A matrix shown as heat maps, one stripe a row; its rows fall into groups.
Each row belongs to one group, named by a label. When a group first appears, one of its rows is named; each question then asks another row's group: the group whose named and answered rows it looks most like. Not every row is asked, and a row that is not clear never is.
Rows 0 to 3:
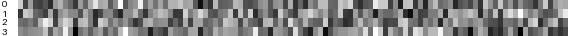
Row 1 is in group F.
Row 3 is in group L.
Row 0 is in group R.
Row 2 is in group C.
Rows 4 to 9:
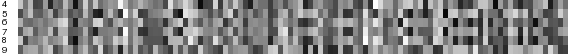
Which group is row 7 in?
F
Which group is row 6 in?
L
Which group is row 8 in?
L
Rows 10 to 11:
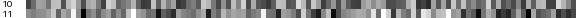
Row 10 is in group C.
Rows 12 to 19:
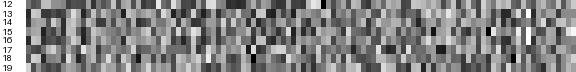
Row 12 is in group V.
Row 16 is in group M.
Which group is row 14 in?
C
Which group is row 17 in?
C
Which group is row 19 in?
R
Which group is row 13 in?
M
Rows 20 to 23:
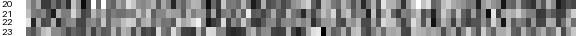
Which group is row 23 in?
V
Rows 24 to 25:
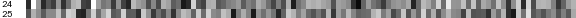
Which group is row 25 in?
L
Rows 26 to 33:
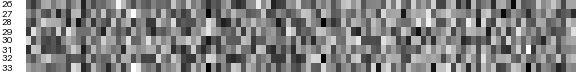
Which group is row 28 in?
V
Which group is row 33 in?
F
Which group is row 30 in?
R
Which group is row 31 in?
M
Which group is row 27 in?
M
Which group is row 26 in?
V
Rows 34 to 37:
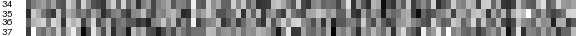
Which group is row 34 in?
C
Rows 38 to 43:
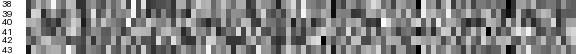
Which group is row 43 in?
L
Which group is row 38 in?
L
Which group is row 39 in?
M
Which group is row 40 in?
R
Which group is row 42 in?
V
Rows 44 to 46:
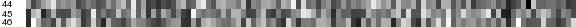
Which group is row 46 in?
F
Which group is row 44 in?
L
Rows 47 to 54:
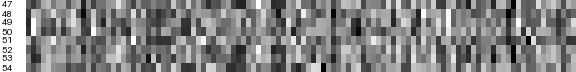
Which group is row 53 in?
V
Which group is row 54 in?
V
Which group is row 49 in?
F
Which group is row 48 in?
L
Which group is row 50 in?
M
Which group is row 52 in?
V
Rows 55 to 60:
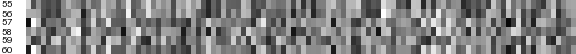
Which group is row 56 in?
R
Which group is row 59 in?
C
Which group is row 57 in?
M
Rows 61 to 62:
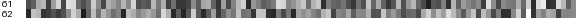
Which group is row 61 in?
C
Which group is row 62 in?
M
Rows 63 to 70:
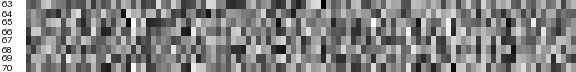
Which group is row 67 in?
C
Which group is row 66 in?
F
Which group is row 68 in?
V
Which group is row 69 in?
C
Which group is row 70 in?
F
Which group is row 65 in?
L
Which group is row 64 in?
M
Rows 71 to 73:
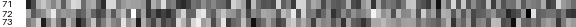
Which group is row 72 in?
L
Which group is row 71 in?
C
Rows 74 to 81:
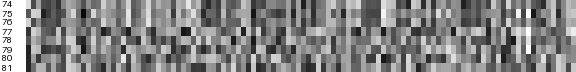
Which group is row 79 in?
M
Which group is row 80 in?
C
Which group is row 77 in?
F
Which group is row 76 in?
R
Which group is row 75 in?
R
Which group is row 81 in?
C
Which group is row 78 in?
L
